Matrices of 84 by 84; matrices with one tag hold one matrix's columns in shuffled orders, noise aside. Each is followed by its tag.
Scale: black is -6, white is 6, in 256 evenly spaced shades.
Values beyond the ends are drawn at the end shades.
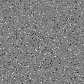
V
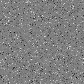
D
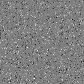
V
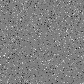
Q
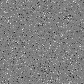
D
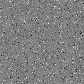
D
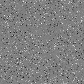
D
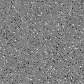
V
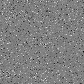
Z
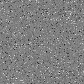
Z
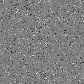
Z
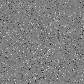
V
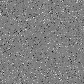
Z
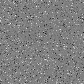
D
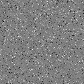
Q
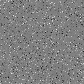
D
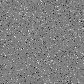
Q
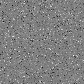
Q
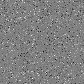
Z
